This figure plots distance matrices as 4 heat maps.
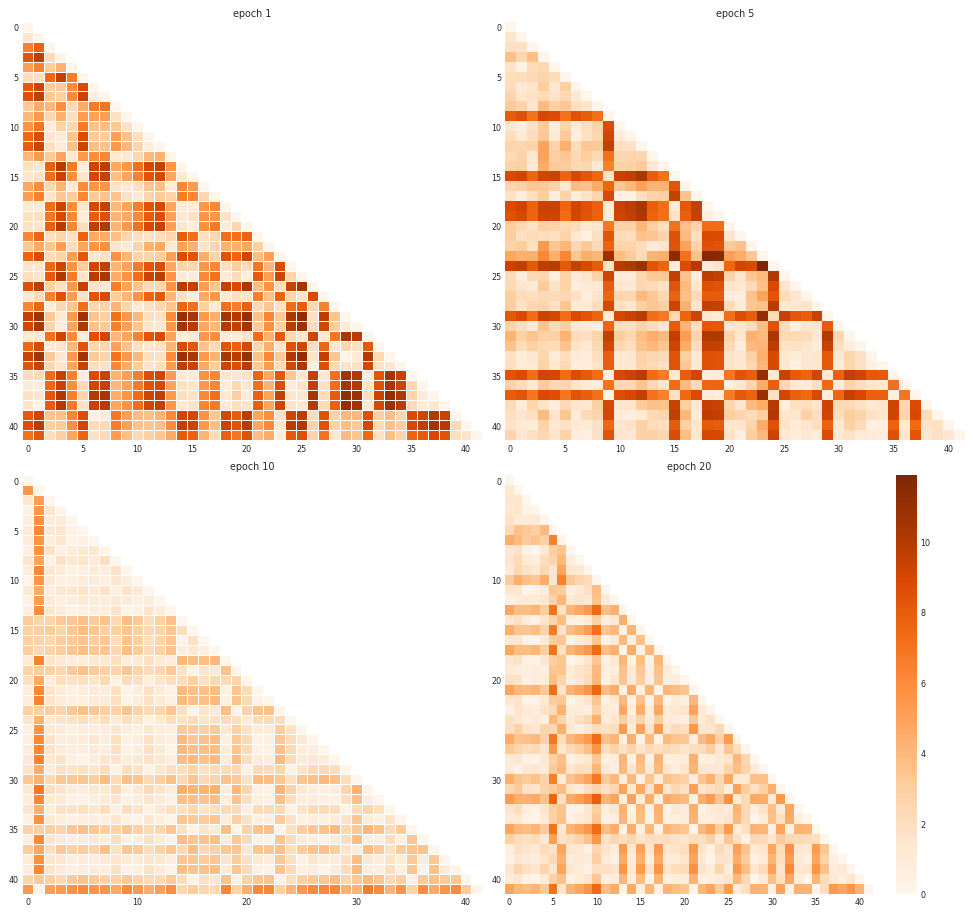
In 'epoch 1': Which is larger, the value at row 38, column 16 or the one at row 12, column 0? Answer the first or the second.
the second
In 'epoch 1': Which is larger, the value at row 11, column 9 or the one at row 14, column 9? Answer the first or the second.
the second
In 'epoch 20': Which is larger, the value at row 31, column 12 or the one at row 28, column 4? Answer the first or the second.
the first
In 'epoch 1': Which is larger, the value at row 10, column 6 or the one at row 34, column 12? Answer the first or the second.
the first
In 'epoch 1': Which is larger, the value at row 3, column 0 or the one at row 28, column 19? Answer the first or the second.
the first
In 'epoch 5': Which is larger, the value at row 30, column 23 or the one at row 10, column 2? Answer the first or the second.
the first
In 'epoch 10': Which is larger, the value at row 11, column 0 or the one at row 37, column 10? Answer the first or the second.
the second
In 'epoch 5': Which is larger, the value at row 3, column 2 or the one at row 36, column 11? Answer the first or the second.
the first
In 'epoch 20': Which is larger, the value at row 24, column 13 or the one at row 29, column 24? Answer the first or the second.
the first
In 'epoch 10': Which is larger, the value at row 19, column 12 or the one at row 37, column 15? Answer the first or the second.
the second
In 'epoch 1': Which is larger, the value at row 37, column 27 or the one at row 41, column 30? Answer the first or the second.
the second
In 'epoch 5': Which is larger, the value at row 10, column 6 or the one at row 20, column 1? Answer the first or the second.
the second
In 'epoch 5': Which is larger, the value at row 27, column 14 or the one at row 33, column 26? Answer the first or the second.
the first
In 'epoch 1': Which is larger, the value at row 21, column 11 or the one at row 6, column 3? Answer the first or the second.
the second
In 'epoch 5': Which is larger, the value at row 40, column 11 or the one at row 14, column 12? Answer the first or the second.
the second
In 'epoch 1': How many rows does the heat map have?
42
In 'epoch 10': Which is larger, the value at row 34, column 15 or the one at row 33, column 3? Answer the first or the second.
the first
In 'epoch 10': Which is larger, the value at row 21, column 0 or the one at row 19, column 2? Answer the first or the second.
the second
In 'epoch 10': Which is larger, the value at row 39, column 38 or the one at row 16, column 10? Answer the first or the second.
the second
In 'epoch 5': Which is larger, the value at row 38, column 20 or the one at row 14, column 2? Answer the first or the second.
the first
